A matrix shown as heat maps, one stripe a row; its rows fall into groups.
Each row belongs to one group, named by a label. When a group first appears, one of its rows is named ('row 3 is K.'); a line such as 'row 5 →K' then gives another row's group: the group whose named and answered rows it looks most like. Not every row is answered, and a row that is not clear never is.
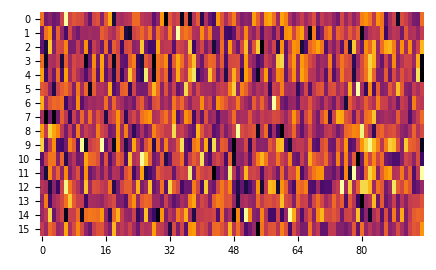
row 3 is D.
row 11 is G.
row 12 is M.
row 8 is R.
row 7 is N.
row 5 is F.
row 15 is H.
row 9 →D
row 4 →D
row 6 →R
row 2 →G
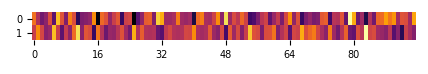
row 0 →F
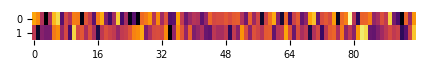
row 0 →F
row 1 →N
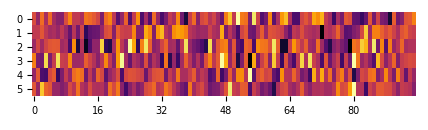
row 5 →R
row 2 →M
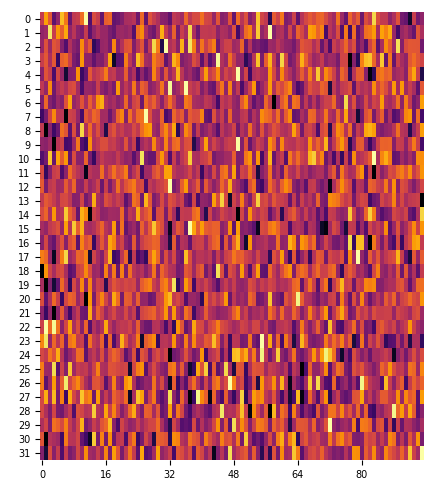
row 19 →N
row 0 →F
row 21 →N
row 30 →D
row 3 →M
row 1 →G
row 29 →M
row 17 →F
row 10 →G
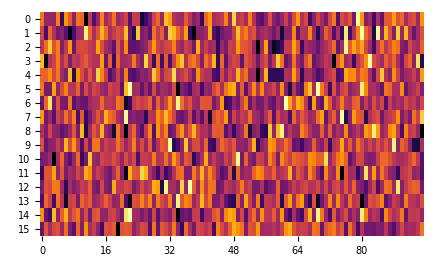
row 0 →F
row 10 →N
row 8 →D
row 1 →R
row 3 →D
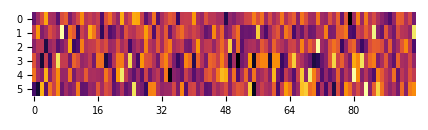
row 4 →H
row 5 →G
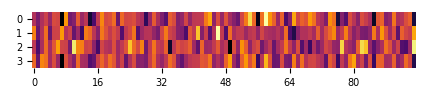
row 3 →R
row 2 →N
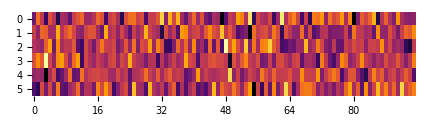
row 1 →H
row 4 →N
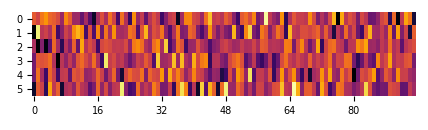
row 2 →N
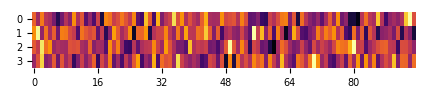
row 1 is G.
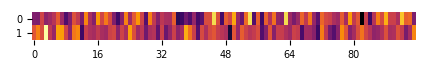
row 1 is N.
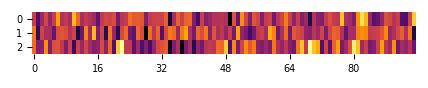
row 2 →H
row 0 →N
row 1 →D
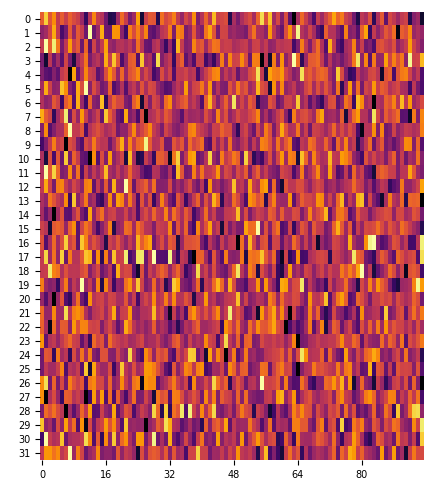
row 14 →N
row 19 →M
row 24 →D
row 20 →N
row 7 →F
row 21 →H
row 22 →H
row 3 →G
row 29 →F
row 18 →R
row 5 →F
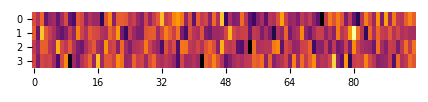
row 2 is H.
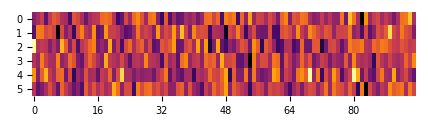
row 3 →H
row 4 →H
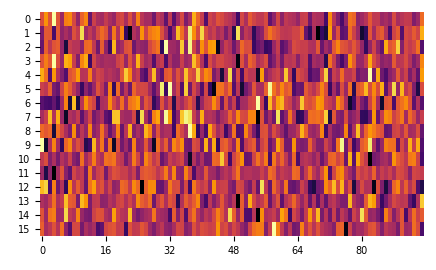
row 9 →D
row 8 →D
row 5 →M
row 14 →H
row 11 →N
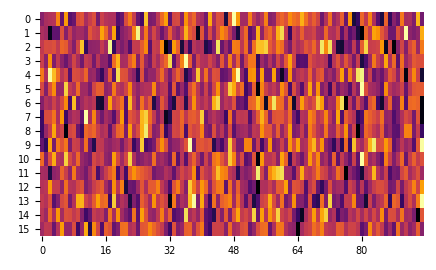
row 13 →H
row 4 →R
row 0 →D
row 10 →H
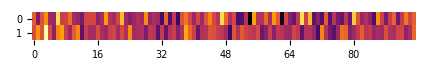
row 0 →H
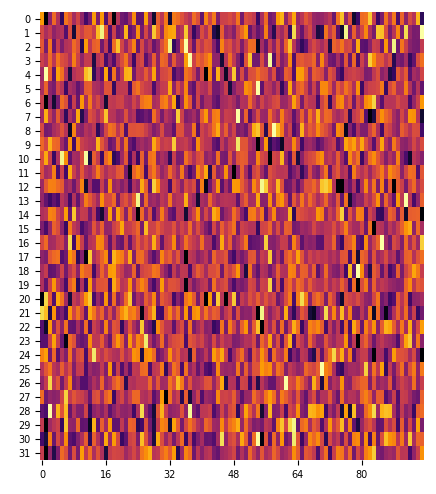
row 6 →N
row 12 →M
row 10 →F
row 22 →G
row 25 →M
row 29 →D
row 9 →R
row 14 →R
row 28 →G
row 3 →G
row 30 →G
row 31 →N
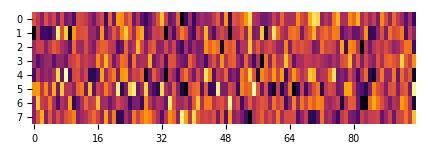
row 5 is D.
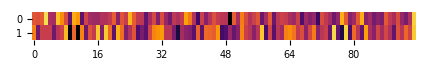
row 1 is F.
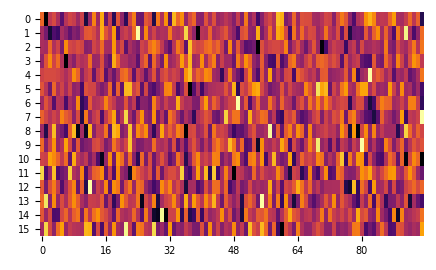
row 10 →R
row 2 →H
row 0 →D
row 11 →D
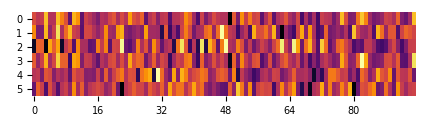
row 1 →H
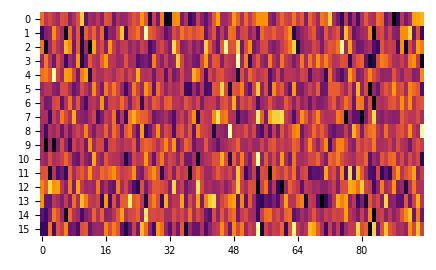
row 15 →G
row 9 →N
